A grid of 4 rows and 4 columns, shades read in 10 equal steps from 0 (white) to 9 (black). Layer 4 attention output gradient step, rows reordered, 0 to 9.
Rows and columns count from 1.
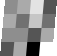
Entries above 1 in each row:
3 4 4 3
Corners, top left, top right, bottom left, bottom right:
4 6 6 0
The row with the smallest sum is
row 1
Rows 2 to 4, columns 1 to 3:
3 5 2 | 4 4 6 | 6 3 9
